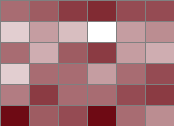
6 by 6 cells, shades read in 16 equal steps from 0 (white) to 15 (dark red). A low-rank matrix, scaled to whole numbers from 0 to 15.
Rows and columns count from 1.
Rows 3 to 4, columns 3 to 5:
10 12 6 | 9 6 9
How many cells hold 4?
1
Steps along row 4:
up same down up up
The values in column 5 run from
6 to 11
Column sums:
47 52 55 55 52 53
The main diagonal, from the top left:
9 6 10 6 11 7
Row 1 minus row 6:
-6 0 1 -2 2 4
